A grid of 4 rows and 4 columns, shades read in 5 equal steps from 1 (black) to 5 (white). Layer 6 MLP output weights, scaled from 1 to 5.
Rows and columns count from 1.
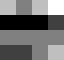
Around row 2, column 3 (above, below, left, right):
4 3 1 2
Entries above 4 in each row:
1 0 0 0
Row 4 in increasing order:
2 2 3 4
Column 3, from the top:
4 1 3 3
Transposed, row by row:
4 1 3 2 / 3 1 3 2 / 4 1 3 3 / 5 2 3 4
